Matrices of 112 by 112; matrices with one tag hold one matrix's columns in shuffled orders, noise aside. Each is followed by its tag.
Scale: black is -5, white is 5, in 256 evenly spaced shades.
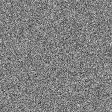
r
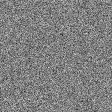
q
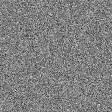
r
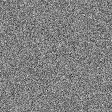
r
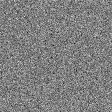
q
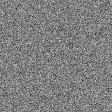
r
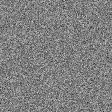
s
